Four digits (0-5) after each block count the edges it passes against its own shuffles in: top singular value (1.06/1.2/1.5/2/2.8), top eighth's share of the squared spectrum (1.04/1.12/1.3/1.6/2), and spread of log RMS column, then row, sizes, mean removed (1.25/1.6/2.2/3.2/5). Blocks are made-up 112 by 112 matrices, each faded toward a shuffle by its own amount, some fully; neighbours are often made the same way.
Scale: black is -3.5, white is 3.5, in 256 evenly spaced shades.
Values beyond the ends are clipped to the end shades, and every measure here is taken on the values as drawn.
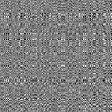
5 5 4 4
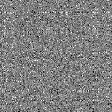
4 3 2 2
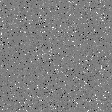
2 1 0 0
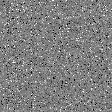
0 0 1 0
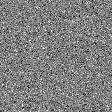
0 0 0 0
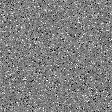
1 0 0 0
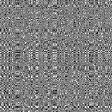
5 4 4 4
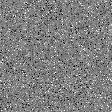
3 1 0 0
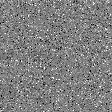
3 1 0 0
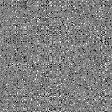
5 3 2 2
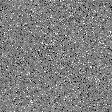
2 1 0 0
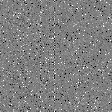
4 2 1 0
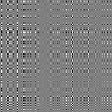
5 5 5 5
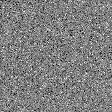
1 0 0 0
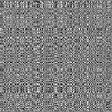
5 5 4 4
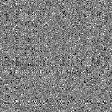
4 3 2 2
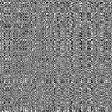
5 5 4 4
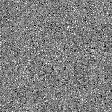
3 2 0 0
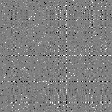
5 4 2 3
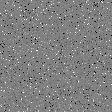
0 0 0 0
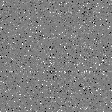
3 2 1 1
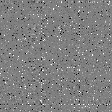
4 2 1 1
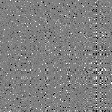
5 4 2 2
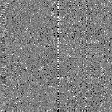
4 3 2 1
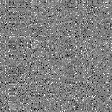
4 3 2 2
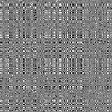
5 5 4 4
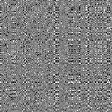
5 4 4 3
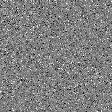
3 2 0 0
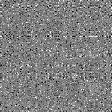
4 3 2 2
